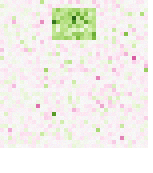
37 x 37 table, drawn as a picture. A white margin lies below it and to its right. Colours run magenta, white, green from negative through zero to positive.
The values are skewed, with a long tail toward high values. In the top middle lies a patch that is higher than the rest. There are no regular stripes. The ninth with the highest average is the top middle.
